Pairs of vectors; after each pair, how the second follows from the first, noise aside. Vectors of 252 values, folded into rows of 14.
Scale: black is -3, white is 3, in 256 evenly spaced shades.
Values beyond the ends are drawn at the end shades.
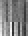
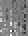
partly zeroed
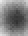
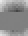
partly zeroed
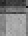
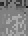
partly zeroed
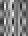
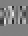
partly zeroed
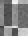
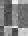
copied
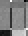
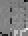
partly zeroed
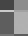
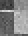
copied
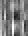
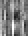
copied
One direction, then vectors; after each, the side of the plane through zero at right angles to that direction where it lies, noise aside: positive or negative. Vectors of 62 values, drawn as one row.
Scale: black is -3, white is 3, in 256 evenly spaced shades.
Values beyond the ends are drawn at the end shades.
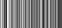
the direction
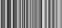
negative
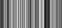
negative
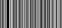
negative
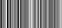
negative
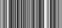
positive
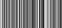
positive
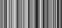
positive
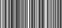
positive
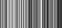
positive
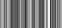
positive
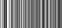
positive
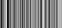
negative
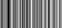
negative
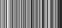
positive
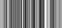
positive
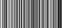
positive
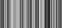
negative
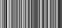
positive
